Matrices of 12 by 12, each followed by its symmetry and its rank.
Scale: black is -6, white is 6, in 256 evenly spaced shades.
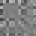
antisymmetric, rank two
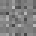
antisymmetric, rank two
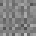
neither, rank two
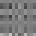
neither, rank one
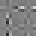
antisymmetric, rank two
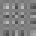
symmetric, rank one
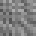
antisymmetric, rank two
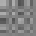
symmetric, rank one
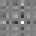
symmetric, rank one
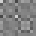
symmetric, rank two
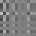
neither, rank one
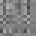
neither, rank two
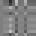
neither, rank one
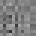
neither, rank two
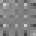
symmetric, rank two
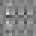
neither, rank two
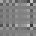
neither, rank one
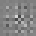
symmetric, rank two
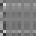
neither, rank one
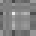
symmetric, rank one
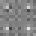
symmetric, rank two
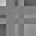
symmetric, rank one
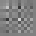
symmetric, rank two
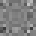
antisymmetric, rank two
